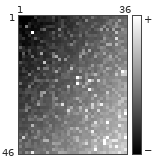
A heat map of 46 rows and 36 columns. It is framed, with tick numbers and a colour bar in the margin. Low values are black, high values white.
Slope: up to the bottom right. Average level on the scale: 40%. Ninth with the lowest average: top left. Grain: fine.
